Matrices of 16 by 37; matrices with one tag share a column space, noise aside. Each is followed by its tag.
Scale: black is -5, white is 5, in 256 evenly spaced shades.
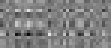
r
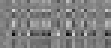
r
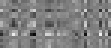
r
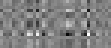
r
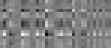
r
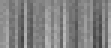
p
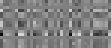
r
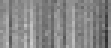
p
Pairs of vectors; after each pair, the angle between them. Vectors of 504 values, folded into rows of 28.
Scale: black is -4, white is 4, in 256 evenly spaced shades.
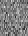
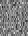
partly opposed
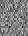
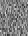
partly opposed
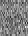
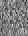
orthogonal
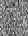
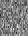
orthogonal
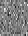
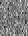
partly aligned
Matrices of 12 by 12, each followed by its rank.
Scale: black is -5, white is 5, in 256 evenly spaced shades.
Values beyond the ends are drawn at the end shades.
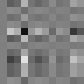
one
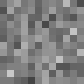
full rank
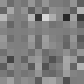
two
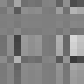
one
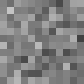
full rank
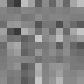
two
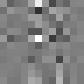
two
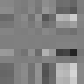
one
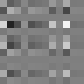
one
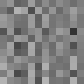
two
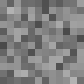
full rank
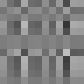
one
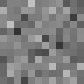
full rank
